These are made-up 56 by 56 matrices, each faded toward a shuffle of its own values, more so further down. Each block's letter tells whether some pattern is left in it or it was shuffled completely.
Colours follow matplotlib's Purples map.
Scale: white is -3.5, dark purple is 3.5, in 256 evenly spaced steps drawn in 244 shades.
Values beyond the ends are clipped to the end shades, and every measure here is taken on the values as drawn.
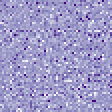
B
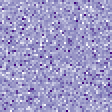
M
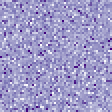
M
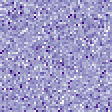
M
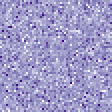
M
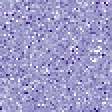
M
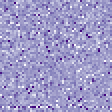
B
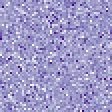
M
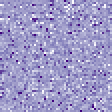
B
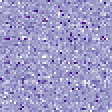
B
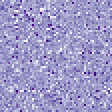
B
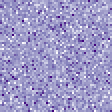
M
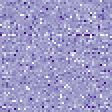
B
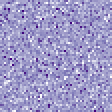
M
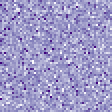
M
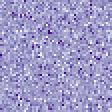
B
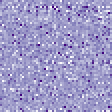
B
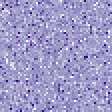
M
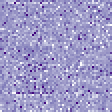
B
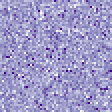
M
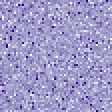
M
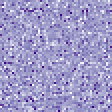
B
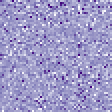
B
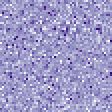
B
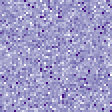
M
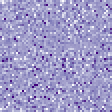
B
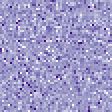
B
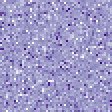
M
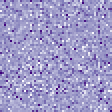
B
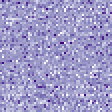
B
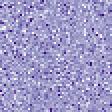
B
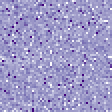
M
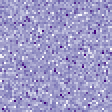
M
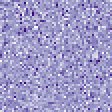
B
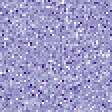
M
